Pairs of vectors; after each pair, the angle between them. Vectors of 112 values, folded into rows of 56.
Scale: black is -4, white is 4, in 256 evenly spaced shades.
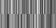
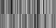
nearly opposite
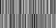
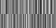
partly aligned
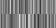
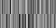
nearly opposite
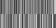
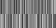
nearly parallel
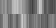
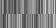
partly opposed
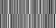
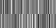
orthogonal
